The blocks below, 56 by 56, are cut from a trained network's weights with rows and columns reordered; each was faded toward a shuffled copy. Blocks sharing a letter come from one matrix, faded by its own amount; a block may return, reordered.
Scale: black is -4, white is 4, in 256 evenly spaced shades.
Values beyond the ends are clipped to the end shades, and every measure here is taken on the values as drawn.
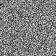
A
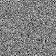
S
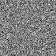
S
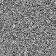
S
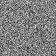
A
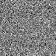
S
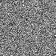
A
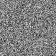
A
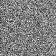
A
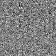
S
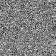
S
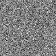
S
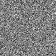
S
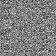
S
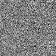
S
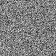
A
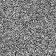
A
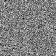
A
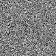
S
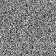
S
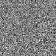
S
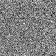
S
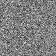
A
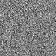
S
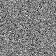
A
